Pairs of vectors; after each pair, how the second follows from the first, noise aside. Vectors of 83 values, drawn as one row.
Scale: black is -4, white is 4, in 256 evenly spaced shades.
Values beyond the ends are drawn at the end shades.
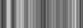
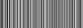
sign-scrambled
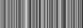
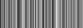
reversed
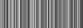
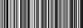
scaled up
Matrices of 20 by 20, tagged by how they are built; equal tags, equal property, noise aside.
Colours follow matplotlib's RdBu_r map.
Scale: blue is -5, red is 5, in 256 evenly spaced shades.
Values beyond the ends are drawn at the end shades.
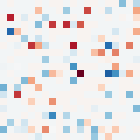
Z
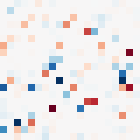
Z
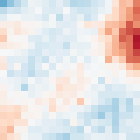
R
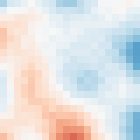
R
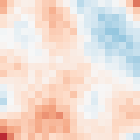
R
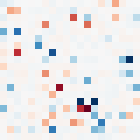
Z
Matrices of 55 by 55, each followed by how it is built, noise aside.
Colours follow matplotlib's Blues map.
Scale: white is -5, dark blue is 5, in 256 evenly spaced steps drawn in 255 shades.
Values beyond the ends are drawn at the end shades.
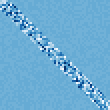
banded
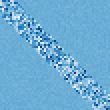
banded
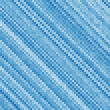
Toeplitz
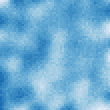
smooth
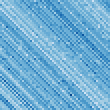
Toeplitz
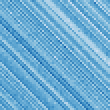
Toeplitz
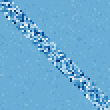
banded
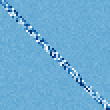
banded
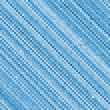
Toeplitz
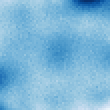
smooth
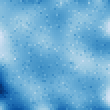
smooth
